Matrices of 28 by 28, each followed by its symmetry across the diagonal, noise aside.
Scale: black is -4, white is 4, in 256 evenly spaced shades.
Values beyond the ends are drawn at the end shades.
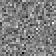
antisymmetric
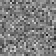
neither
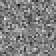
antisymmetric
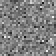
neither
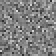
antisymmetric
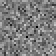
symmetric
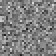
neither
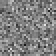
antisymmetric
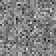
neither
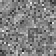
symmetric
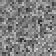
symmetric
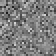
symmetric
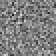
antisymmetric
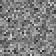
neither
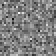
antisymmetric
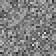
symmetric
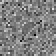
symmetric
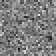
neither
